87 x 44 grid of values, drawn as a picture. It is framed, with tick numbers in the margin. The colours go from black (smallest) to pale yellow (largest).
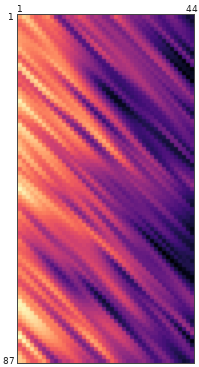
No lone cell stands out from its neighbours. Values rise toward the left. The grain runs diagonally down to the right.
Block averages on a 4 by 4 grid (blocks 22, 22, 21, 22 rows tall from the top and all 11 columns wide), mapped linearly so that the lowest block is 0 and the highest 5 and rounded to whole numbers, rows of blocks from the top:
5 3 2 1 | 5 3 2 1 | 4 3 2 0 | 5 3 2 1
